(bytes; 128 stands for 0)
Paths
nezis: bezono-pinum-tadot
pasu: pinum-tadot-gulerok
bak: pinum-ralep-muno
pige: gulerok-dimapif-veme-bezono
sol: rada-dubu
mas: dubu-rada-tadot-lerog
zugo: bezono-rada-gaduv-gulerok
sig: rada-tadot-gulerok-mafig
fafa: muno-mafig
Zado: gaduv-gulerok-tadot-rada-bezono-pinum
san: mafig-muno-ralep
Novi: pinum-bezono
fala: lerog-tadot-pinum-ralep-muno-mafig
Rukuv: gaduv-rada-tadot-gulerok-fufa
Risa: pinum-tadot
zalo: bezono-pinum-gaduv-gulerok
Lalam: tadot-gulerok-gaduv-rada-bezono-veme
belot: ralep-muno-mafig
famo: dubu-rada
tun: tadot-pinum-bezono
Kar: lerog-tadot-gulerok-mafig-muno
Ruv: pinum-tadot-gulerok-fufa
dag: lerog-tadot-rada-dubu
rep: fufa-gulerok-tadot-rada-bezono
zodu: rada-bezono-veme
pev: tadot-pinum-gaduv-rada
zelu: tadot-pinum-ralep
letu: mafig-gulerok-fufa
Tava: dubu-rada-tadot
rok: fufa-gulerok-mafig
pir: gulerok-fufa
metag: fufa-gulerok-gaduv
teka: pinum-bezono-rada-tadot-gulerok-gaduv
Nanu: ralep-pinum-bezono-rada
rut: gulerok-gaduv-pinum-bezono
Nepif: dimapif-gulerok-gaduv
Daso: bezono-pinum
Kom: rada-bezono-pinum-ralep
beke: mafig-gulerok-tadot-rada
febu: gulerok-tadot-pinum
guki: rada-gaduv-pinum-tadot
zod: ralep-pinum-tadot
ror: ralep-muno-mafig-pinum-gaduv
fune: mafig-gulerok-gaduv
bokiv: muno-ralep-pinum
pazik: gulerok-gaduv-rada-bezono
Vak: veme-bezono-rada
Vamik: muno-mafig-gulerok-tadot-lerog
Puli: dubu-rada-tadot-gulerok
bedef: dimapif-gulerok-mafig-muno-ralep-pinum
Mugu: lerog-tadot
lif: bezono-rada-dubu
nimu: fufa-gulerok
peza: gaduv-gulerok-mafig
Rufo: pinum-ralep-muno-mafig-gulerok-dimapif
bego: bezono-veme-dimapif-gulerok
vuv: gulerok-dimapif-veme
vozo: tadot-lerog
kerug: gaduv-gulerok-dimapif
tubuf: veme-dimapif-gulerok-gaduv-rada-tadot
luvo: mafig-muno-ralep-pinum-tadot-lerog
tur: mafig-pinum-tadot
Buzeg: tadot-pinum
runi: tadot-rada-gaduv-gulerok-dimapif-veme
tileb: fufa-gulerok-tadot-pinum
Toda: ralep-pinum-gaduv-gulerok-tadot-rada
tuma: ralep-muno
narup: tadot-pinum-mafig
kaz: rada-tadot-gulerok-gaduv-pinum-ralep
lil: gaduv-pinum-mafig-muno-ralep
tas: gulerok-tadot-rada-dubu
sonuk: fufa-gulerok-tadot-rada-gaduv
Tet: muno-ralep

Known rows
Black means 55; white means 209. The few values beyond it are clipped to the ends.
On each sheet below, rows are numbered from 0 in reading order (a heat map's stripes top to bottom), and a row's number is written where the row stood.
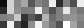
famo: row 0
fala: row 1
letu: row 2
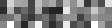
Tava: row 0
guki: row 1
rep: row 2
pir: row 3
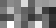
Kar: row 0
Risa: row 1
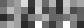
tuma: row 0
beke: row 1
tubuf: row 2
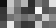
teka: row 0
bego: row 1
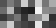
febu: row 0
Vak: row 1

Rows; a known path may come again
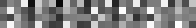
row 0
fala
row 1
teka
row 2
metag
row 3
bego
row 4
Kom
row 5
belot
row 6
Rukuv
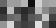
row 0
nezis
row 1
tas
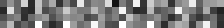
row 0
Zado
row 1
Toda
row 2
pir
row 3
Kar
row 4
peza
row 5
tubuf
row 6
Tet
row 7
Risa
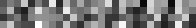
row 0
febu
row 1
letu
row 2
runi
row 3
bak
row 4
guki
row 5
sol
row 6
famo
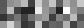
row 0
zod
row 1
pazik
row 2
pige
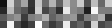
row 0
pev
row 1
beke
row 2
rep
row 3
Nanu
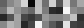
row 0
tuma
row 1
fune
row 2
Vak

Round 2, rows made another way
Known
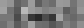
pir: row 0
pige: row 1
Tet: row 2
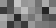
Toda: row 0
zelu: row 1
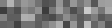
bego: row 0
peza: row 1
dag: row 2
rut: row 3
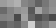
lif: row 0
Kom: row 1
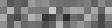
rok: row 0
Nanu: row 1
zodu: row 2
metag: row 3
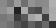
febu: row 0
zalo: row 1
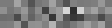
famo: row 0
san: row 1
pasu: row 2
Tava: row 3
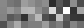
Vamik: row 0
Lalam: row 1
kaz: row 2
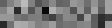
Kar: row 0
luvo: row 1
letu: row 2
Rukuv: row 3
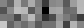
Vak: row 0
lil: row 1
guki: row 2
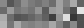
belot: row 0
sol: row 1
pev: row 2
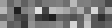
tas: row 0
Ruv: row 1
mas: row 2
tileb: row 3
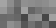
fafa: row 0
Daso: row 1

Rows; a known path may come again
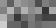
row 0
zod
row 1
Risa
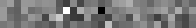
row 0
Tet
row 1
Daso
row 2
kaz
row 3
kerug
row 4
lif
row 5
Puli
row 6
nimu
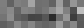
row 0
Mugu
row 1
vuv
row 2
Buzeg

